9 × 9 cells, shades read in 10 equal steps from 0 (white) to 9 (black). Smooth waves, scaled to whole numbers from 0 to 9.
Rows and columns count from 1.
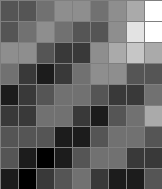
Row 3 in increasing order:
2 3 3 4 4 4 6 7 7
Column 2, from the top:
6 5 4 7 7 7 6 8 9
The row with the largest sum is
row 9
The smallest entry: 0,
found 2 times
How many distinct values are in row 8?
5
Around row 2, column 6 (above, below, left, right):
5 4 6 4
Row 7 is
6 6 6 8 8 6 5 5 6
